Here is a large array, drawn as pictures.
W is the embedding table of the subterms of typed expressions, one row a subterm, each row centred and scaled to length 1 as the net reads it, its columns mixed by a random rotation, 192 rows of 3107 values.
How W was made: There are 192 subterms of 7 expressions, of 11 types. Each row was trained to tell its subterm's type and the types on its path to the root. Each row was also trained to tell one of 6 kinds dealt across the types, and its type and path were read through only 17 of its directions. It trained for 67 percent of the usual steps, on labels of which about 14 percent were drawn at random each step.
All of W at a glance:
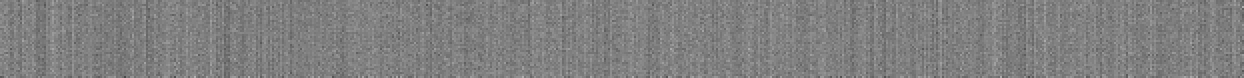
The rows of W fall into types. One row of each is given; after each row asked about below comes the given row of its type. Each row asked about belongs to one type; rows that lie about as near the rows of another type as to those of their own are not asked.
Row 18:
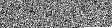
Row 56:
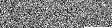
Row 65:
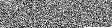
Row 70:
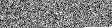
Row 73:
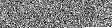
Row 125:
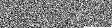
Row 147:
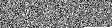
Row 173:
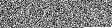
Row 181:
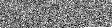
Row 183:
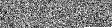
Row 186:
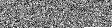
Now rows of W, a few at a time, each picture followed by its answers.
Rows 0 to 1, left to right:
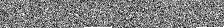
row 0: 173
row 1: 183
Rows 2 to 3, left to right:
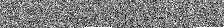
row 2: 56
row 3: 183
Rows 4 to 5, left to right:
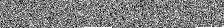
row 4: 183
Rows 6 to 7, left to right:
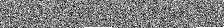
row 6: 65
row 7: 183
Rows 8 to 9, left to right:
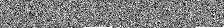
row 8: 147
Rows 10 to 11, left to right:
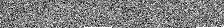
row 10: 125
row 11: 56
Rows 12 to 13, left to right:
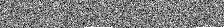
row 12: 56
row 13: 56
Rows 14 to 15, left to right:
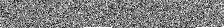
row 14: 186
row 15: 70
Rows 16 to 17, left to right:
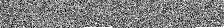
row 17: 181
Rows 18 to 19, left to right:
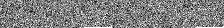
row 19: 147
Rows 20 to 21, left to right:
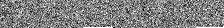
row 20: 173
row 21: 173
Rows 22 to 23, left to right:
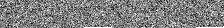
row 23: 186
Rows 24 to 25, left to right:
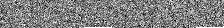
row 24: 18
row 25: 183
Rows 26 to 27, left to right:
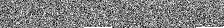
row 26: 173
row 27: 70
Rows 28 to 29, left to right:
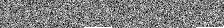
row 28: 18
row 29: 73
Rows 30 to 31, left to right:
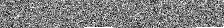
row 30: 183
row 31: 181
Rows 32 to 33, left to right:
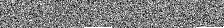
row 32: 173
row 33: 183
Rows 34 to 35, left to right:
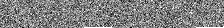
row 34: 65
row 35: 73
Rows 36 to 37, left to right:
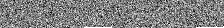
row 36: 186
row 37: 186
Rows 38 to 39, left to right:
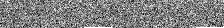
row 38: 56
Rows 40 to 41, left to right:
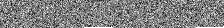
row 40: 173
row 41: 186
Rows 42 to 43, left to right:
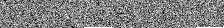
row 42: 183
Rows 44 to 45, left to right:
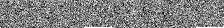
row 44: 70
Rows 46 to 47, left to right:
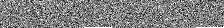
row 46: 65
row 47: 147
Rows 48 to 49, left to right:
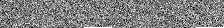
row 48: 125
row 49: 73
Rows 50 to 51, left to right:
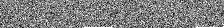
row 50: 65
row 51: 147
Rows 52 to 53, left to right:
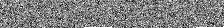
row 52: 70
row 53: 183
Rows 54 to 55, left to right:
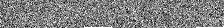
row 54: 125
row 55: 173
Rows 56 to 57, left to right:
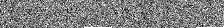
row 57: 173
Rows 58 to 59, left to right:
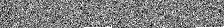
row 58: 73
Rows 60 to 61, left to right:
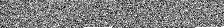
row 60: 181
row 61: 147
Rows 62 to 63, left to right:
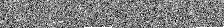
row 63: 183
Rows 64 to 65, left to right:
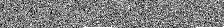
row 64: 18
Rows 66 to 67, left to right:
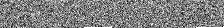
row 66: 70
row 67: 183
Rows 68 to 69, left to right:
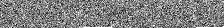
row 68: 147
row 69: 70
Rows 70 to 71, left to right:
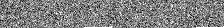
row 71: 56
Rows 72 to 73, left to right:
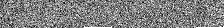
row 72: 125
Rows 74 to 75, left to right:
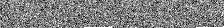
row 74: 181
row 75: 70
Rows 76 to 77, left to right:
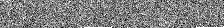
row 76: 56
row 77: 125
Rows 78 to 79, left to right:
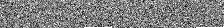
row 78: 183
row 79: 65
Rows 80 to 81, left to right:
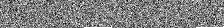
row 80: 73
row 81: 183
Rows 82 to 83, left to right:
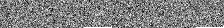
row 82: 186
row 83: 18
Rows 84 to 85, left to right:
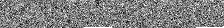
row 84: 181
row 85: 70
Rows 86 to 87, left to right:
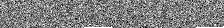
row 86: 183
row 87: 70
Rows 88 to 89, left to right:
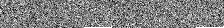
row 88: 173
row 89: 125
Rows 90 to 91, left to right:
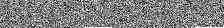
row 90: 70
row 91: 18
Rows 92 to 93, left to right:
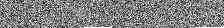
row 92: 125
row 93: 125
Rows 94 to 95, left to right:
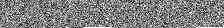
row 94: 181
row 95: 73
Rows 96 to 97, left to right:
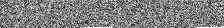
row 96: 181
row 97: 181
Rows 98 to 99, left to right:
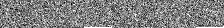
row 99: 173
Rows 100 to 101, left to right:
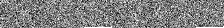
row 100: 173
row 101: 173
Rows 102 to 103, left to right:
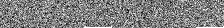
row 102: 65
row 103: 173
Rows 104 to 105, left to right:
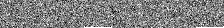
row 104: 125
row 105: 183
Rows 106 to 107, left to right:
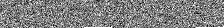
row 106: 186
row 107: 73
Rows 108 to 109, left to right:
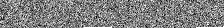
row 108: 65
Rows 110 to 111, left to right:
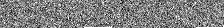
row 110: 56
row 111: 73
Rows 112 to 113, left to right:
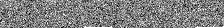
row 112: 65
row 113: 147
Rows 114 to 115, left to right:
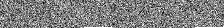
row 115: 18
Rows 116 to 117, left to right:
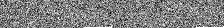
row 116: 147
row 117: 125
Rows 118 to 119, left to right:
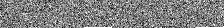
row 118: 186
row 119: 70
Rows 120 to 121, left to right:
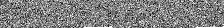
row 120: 147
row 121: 147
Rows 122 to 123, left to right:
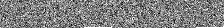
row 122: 181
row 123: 173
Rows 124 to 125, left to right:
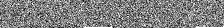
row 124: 147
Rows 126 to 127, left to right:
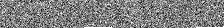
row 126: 181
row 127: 65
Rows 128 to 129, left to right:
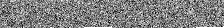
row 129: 183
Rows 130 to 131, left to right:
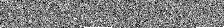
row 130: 125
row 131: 125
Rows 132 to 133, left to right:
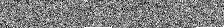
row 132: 186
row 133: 18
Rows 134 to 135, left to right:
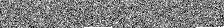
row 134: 70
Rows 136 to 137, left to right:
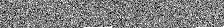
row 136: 147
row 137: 125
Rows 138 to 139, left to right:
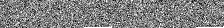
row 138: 181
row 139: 73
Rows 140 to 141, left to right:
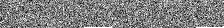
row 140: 65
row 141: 70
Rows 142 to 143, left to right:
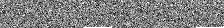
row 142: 147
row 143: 56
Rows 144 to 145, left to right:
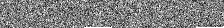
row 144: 186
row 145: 147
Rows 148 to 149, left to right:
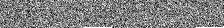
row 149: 125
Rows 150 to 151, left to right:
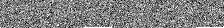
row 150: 181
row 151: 73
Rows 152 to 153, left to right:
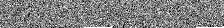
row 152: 147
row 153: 70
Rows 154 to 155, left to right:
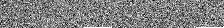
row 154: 125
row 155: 183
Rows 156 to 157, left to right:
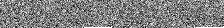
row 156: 173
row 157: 70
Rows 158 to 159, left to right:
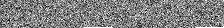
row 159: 181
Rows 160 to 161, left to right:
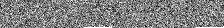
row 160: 181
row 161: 186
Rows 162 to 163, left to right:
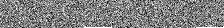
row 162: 65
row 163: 65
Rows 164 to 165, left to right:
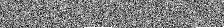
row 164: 183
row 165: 18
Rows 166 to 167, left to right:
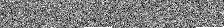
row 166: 56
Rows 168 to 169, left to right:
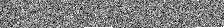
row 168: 73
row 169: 181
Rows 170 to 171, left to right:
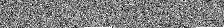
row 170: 125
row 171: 18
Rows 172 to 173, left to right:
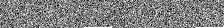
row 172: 147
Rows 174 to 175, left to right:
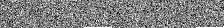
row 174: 173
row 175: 186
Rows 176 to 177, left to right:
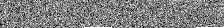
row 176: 18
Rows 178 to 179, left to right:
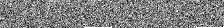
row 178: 70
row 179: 183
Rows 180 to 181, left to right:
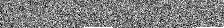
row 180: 18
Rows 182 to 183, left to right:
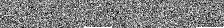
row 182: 65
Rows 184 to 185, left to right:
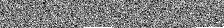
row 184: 125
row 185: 186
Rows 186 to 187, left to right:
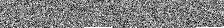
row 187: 70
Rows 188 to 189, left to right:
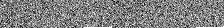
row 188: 125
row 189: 125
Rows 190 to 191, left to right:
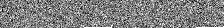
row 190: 73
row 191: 73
